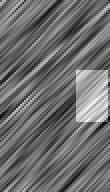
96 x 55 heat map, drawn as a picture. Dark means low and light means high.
In the middle right lies a patch that is higher than the rest. The middle right is the ninth with the highest average. The grain runs diagonally up to the right.
